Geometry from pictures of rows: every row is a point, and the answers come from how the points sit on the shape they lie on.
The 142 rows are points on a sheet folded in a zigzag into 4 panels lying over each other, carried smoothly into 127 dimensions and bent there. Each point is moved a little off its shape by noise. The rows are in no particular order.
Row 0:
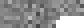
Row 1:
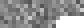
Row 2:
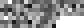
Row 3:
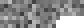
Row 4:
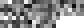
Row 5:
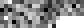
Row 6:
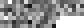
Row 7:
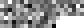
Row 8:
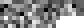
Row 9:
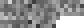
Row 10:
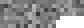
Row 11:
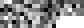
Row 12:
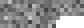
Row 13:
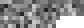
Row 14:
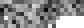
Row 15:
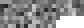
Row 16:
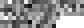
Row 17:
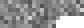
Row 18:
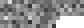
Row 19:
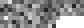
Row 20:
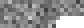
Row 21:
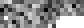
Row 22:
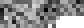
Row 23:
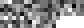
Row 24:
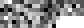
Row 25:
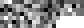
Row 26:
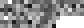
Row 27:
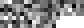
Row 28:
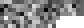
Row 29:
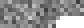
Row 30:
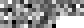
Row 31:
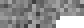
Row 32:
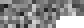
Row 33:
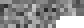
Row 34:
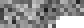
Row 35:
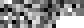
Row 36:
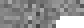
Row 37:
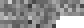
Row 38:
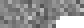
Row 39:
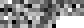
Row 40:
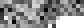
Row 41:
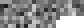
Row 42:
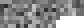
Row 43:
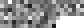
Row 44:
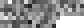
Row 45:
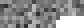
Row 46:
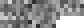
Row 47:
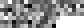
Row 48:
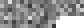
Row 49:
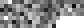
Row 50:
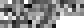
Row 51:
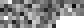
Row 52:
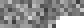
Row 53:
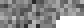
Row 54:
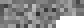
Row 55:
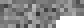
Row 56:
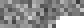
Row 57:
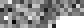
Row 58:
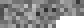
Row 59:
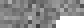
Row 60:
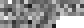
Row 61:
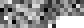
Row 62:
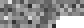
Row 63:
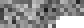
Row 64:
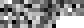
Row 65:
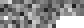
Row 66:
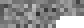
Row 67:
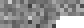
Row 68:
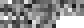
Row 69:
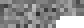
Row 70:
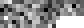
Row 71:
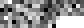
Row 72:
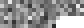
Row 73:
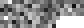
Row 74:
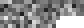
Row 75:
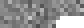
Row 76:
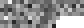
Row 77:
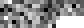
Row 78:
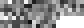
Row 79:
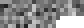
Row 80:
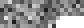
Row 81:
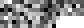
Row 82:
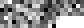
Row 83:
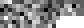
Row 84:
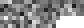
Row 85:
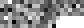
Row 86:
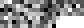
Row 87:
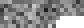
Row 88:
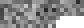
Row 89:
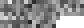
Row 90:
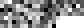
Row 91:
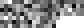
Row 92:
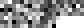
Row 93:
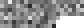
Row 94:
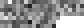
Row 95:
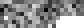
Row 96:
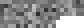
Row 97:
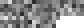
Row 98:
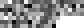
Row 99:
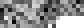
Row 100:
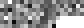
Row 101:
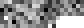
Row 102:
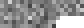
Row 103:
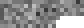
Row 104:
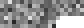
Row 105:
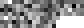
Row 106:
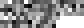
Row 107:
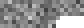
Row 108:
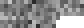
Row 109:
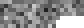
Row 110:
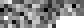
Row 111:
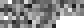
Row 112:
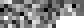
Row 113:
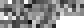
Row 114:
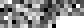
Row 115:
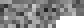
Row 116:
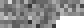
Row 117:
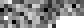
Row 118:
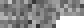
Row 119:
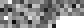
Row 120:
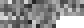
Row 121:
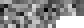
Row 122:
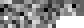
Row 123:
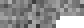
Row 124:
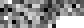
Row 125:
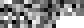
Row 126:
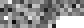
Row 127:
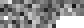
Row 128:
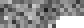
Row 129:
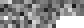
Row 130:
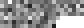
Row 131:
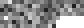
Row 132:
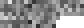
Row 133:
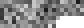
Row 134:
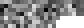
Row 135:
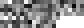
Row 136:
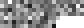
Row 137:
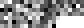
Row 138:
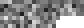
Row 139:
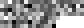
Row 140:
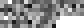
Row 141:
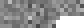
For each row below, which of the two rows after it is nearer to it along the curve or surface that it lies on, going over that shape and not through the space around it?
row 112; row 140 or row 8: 8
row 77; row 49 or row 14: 14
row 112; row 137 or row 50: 137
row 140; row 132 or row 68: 68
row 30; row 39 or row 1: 1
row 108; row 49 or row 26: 26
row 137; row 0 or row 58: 58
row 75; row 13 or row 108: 108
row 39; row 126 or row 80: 126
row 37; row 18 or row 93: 93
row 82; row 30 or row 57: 57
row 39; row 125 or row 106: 125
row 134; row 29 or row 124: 124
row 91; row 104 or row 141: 104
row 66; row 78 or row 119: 119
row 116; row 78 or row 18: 78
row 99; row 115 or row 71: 71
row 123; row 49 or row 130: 130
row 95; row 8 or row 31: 8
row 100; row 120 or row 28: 120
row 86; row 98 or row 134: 134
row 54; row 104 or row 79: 79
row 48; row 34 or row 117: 34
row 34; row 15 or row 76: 15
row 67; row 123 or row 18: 123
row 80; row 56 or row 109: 109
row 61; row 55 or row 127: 127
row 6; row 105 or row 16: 16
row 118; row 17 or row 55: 17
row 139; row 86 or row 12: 12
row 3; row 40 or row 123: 123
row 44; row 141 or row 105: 141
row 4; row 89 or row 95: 89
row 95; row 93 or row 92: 92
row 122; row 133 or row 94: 133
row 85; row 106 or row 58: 58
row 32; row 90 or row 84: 84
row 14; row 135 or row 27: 27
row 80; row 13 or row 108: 13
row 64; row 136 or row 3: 3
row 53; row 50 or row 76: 50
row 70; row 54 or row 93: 54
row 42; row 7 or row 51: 51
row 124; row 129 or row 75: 129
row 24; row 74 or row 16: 74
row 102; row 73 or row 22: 73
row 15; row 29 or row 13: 13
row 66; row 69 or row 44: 69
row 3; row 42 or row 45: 45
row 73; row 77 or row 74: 74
